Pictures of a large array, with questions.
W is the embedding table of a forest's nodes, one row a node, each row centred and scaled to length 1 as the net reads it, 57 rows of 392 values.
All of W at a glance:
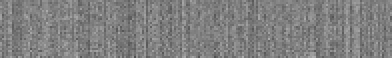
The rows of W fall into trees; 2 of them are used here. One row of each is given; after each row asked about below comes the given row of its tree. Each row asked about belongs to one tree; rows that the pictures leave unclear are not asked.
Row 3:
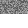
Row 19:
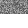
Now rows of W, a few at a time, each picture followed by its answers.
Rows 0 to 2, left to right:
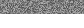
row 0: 19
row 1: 3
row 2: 19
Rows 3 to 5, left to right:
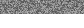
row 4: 19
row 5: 3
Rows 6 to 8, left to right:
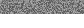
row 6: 19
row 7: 3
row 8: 19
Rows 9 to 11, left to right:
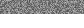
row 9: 3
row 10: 3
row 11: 19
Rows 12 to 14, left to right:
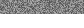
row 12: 19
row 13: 3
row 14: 19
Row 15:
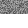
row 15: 19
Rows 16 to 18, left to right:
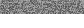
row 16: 19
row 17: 19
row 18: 19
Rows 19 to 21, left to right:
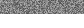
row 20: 3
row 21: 19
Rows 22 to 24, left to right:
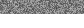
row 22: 19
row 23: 3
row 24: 19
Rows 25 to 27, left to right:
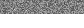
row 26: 3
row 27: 3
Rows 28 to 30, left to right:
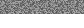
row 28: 3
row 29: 3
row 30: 3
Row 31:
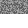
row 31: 19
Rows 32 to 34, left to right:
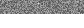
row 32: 3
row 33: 3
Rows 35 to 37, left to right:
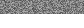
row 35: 3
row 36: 3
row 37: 19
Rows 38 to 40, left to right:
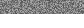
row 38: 3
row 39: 3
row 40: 19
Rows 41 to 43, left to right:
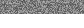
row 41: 3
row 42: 19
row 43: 19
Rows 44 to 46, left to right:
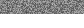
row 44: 19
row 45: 19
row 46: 3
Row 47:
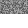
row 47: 19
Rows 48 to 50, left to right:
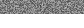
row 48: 19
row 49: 19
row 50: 3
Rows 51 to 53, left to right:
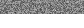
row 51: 3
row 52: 19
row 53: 19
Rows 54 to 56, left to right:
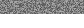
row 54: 19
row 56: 19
